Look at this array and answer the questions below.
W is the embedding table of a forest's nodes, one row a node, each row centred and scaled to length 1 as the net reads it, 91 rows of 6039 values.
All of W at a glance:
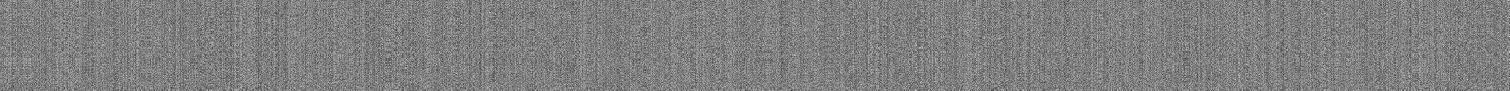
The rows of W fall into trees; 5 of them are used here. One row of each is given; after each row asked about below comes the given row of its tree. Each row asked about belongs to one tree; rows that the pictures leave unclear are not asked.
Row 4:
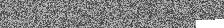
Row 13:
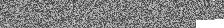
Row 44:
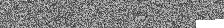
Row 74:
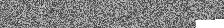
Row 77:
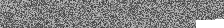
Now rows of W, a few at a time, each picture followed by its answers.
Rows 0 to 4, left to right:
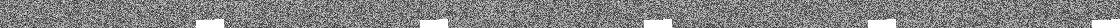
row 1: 77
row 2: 4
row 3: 77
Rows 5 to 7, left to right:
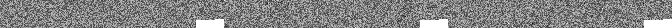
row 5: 13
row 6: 74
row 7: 4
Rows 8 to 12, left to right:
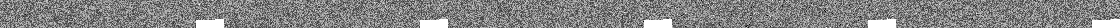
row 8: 44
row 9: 77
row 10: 74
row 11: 77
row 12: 13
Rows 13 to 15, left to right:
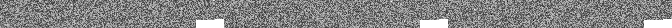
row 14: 77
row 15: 44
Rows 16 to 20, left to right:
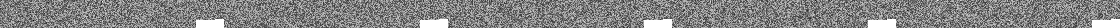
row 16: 13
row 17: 77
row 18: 74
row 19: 74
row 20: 4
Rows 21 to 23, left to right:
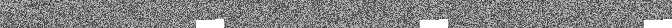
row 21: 77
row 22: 74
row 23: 74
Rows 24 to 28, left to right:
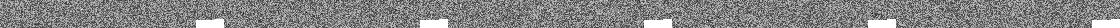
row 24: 77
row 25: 4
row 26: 44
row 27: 4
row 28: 74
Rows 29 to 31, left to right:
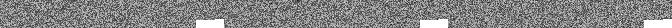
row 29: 13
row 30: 13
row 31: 74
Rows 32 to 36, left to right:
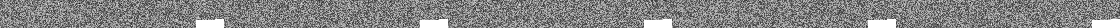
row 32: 4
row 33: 74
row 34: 13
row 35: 4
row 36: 77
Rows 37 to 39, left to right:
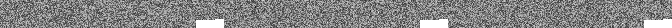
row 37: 44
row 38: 44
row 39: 4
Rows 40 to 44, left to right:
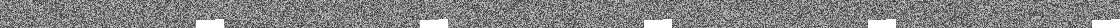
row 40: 74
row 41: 77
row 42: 13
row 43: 13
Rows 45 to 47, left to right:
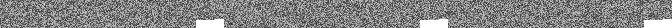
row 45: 13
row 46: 77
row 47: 4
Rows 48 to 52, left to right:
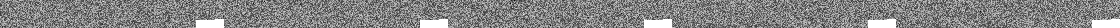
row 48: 4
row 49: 13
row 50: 13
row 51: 77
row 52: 77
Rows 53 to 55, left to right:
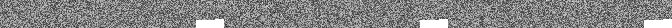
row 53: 4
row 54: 74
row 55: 74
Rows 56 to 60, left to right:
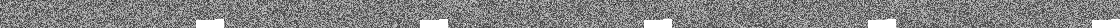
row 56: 13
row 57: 74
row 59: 77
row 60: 77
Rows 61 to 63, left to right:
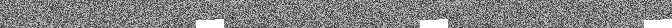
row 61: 74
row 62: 77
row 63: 77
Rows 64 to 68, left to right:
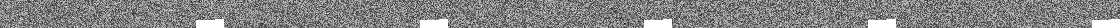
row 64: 44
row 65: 77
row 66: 4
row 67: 13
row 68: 77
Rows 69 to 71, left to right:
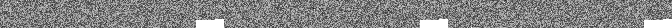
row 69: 4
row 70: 4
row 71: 13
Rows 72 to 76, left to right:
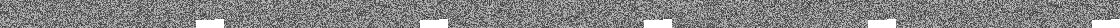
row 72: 4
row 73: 44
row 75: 77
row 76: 44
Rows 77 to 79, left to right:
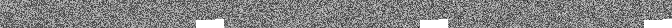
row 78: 13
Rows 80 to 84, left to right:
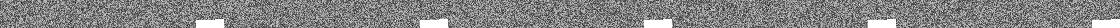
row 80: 44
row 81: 77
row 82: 4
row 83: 74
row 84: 13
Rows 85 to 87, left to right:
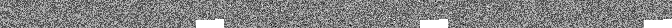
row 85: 4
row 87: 74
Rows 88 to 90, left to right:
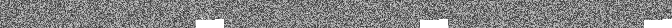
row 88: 74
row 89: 13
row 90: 13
